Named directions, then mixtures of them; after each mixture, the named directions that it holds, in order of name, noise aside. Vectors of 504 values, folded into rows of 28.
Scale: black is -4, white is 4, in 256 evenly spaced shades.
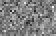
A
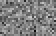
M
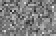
A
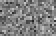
A, M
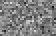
A, M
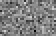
A, M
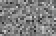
A, M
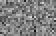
M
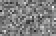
A, M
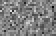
A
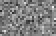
A, M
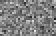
A, M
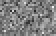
A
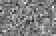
A, M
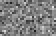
A, M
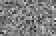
A, M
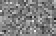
A, M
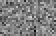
M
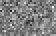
A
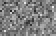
A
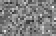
A, M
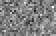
A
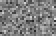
A, M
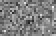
A, M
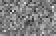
A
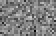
M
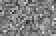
A, M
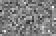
A, M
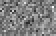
A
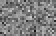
M
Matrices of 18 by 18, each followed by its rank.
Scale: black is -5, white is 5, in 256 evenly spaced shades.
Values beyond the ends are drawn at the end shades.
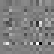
two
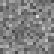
full rank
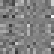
three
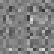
three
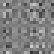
two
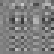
two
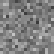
full rank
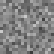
full rank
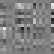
two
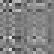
two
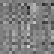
three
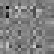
three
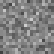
full rank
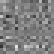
three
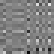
two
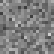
full rank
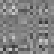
three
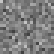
full rank
